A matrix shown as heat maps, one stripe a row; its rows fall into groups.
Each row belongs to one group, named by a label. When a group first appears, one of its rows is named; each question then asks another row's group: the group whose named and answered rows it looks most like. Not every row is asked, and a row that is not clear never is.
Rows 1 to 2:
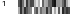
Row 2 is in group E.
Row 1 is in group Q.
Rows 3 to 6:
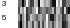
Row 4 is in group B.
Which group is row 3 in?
Q
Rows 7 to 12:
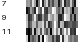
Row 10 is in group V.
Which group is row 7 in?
V
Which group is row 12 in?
E
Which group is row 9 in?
Q
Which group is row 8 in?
Q
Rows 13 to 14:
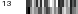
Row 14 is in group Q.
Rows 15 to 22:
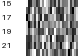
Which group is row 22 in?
B
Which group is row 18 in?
E
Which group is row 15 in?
E
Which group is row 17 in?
Q
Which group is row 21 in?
Q
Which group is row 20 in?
Q
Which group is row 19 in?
V
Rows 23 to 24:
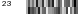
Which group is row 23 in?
V
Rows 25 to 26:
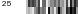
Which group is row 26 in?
V
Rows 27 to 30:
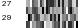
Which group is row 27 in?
B
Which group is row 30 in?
B
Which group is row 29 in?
E
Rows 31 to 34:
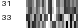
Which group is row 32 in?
V
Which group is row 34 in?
E
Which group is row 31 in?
V
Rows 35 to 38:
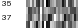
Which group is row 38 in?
B
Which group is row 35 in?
B
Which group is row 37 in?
V
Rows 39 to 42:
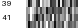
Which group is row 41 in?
B
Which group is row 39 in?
E
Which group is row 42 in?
E
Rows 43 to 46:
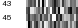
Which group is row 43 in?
E
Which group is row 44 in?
B
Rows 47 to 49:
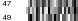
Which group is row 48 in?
V
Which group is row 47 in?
V
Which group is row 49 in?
E
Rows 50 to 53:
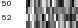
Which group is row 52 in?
V
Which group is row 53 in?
B
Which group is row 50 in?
Q
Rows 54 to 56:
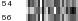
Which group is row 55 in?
V
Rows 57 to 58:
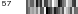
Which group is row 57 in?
Q
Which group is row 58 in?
B
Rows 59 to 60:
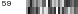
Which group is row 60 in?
E
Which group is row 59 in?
V
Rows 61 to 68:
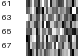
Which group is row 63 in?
V
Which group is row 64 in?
B
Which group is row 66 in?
B
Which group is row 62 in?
B
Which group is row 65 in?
V
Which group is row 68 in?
Q
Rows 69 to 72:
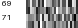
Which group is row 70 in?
B
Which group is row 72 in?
E
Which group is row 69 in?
B
